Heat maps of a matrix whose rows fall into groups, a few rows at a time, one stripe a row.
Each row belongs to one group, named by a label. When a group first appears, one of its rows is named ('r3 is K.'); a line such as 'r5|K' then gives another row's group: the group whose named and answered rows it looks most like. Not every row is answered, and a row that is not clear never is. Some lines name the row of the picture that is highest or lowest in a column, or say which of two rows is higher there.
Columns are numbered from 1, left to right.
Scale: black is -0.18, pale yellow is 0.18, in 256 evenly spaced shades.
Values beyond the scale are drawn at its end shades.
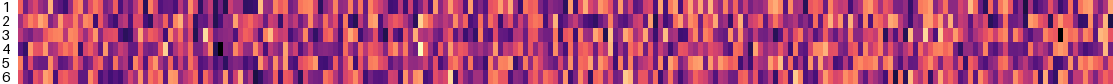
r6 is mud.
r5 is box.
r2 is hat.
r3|mud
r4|hat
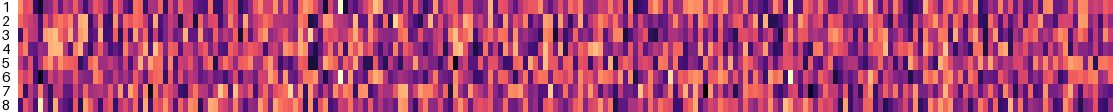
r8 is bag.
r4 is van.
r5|mud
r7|bag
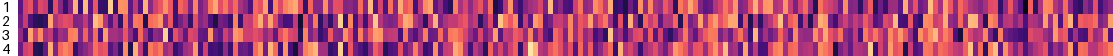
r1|bag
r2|box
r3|hat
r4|box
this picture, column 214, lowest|3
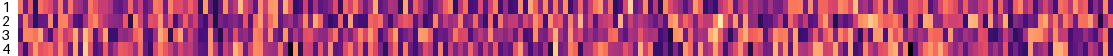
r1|mud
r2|box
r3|hat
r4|hat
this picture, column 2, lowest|4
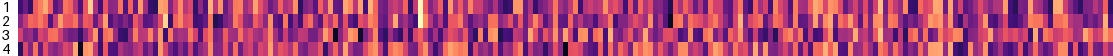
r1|hat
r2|hat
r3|mud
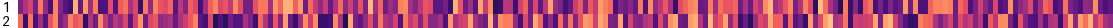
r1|bag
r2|box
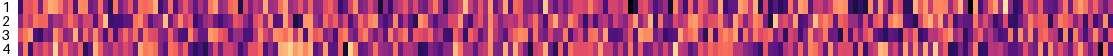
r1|van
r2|hat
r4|van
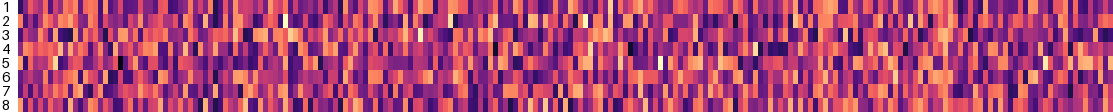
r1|hat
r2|mud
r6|hat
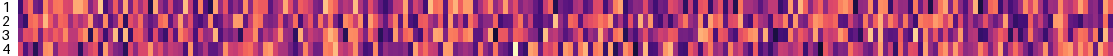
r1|van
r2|hat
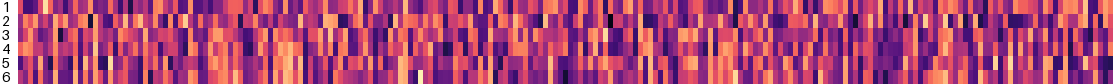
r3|bag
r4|bag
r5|bag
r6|bag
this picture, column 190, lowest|2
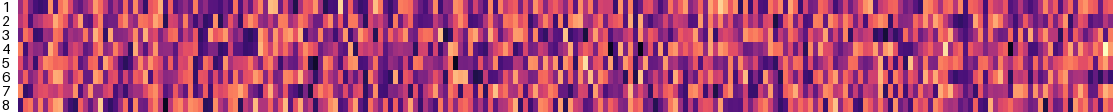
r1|box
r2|van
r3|bag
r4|box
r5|mud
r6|van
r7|mud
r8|van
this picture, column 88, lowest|5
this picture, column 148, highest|3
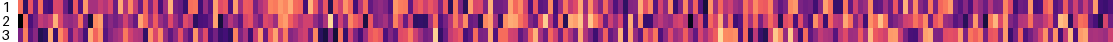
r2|van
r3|box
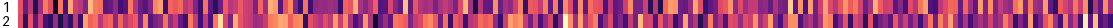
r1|mud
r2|bag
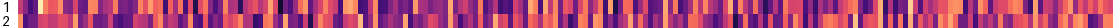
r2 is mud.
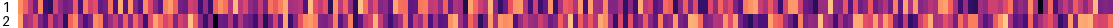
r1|bag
